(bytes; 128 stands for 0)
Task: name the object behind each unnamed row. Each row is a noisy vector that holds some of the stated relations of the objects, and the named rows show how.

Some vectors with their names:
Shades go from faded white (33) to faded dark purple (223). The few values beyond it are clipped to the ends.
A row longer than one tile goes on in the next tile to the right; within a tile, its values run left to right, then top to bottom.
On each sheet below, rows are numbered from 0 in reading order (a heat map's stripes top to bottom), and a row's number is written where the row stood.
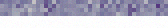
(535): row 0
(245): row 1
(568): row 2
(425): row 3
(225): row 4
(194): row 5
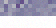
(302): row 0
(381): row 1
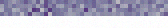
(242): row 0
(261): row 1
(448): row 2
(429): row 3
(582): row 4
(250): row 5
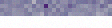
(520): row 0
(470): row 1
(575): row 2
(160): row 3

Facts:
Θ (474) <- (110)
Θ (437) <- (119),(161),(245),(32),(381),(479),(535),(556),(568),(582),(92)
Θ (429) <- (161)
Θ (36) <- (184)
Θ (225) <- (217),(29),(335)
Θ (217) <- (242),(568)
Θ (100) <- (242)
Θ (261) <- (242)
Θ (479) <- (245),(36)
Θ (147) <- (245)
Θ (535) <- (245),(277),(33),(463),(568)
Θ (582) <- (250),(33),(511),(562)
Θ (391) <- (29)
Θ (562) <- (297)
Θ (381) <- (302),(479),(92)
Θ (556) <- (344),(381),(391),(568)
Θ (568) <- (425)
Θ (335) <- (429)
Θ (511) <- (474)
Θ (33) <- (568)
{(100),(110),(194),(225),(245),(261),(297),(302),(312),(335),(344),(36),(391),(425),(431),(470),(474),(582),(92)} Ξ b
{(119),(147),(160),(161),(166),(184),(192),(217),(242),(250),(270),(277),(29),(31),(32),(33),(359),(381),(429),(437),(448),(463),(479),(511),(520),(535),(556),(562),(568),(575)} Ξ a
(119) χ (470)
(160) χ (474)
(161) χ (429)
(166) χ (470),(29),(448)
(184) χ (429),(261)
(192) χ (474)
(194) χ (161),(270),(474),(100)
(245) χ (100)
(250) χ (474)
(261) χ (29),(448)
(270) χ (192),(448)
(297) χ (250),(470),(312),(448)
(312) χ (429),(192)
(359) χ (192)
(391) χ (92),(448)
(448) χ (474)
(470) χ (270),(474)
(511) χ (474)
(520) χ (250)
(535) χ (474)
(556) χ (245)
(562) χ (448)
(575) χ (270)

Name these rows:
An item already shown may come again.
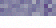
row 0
(166)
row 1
(391)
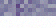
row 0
(391)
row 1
(29)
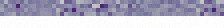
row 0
(470)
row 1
(520)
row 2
(297)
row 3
(474)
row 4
(431)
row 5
(119)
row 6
(29)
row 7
(297)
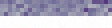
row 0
(250)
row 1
(359)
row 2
(359)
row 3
(184)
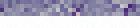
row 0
(161)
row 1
(192)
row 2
(100)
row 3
(217)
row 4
(110)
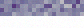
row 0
(270)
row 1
(511)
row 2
(36)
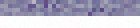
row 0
(556)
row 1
(312)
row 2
(29)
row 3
(562)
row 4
(166)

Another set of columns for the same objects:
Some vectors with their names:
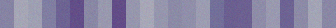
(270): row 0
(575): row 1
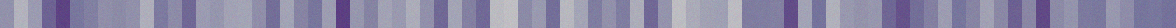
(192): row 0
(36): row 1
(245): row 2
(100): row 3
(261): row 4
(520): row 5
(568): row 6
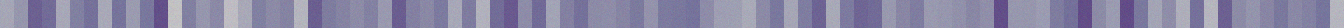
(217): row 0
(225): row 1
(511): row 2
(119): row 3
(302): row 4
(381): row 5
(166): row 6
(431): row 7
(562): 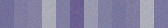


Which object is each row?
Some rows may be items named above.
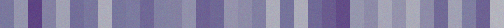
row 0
(29)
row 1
(429)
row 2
(245)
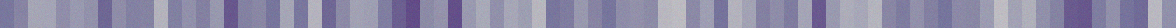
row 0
(297)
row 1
(511)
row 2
(270)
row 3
(194)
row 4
(100)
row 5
(470)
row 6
(448)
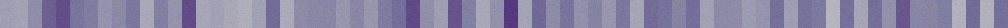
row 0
(160)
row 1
(582)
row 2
(166)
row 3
(161)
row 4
(110)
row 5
(250)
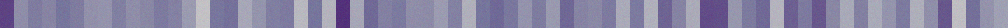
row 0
(184)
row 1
(312)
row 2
(161)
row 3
(511)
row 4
(242)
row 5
(474)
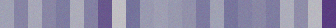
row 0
(474)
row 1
(535)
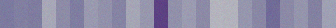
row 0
(556)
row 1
(391)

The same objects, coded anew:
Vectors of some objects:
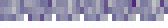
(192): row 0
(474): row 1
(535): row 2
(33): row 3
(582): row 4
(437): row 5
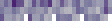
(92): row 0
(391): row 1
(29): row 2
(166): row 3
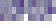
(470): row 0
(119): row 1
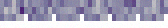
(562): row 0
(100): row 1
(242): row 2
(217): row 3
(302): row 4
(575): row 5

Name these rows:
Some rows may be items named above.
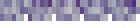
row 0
(511)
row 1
(391)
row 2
(429)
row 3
(29)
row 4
(297)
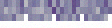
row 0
(250)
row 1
(161)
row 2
(245)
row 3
(261)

